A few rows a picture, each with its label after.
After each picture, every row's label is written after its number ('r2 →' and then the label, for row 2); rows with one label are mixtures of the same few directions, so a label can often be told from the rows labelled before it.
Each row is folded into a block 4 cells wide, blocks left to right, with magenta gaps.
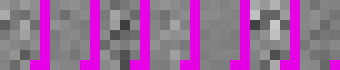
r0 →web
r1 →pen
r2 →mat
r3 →mat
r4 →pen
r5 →web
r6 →mat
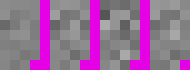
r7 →web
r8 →web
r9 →web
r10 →web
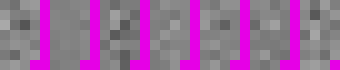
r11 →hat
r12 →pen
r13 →mat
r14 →mat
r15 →hat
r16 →hat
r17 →pen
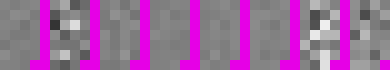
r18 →mat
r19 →hat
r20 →pen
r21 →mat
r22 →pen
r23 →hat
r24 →mat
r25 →pen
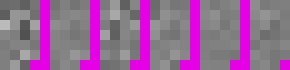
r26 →web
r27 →web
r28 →pen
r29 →web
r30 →mat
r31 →mat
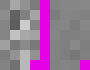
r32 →mat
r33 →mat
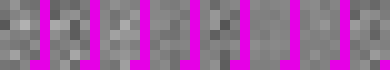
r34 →hat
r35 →web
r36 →mat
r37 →mat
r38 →mat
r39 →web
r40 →hat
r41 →web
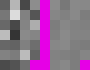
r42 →pen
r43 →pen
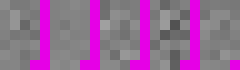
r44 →mat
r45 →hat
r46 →web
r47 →mat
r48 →web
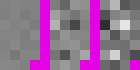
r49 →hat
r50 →hat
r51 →hat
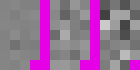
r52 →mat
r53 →pen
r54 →web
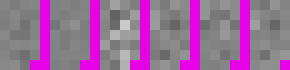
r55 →mat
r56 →hat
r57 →mat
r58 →hat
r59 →web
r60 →hat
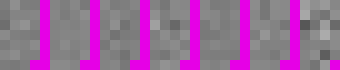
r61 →hat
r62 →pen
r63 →mat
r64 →hat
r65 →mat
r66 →pen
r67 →web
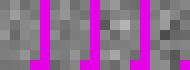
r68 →pen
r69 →pen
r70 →hat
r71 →mat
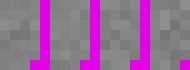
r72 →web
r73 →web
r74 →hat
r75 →mat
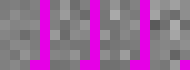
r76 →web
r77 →pen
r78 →pen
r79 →web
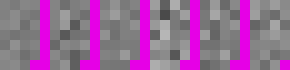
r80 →mat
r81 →mat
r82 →pen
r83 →pen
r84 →pen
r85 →web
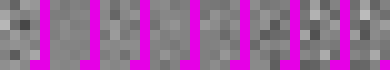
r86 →hat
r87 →pen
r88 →pen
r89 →hat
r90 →web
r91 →mat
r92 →pen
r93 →pen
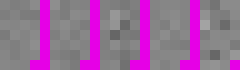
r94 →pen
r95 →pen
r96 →mat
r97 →mat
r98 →hat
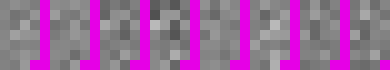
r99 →mat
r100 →web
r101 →web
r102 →web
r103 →pen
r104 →mat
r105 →pen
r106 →pen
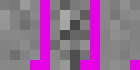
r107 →hat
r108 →mat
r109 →pen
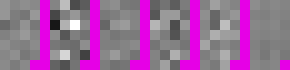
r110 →web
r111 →hat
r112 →hat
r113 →web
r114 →mat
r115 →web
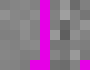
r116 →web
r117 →pen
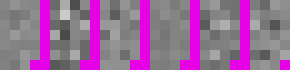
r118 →mat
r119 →pen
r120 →pen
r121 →pen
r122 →hat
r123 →hat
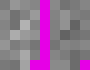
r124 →mat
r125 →mat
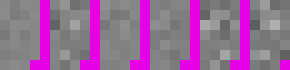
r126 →pen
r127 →hat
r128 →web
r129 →mat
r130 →web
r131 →hat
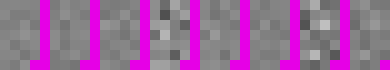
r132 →web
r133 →pen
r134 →web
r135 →pen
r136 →pen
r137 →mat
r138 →hat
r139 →hat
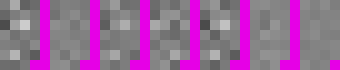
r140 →hat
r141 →web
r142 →hat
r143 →web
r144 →hat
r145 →mat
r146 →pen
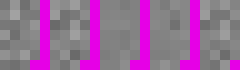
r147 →pen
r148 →web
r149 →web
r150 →hat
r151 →web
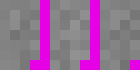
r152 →mat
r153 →mat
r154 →mat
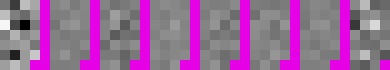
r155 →hat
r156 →hat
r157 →mat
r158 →mat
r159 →mat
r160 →web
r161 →hat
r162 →hat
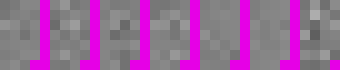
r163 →web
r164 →hat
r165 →mat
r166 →web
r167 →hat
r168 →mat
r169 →pen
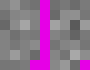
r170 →hat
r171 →web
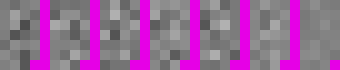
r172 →mat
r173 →web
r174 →pen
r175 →web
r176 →hat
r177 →mat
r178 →hat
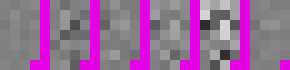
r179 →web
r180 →mat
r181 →hat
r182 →web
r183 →web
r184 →hat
